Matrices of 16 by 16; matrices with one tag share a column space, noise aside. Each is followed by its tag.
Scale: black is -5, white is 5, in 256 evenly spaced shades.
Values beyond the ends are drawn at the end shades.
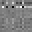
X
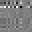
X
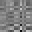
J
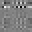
X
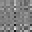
J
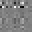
X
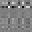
X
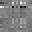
X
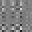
J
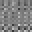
J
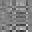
J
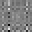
J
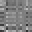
J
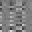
J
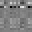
X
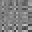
J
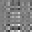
J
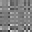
J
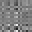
J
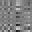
J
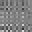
J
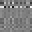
X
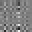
J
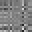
J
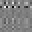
X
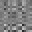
J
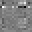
X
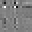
X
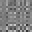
J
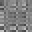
J
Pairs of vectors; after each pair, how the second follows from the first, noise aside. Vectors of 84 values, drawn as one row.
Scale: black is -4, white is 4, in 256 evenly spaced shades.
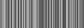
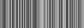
negated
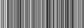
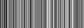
negated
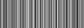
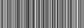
negated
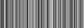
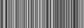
sign-scrambled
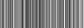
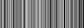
negated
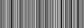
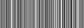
sign-scrambled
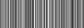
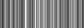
shuffled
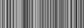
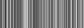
negated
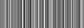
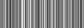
sign-scrambled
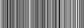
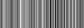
shuffled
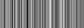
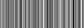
shuffled
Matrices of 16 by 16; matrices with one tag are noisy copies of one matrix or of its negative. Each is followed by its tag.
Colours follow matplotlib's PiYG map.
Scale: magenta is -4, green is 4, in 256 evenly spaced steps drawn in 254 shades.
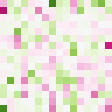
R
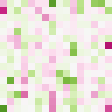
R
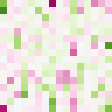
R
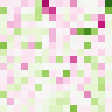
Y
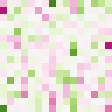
R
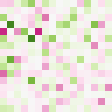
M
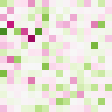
M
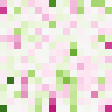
R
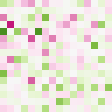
M
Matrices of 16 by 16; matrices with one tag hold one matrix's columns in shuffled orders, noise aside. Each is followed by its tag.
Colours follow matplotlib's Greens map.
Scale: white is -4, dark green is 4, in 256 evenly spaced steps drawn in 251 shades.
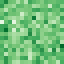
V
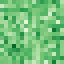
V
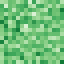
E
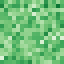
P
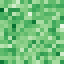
E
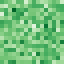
E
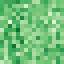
V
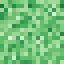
P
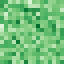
E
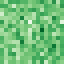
V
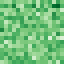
P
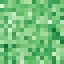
V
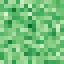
E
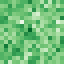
V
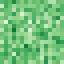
V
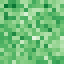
P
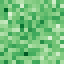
E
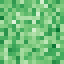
V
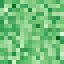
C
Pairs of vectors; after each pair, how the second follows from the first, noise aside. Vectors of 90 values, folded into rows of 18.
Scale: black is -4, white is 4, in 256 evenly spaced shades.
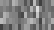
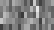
copied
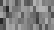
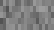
shrunk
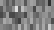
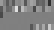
partly zeroed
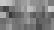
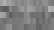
shrunk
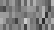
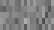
shrunk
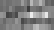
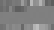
partly zeroed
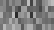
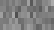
shrunk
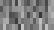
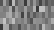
shuffled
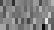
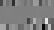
partly zeroed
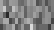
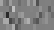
partly zeroed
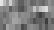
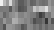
copied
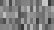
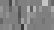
partly zeroed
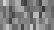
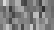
copied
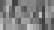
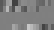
partly zeroed
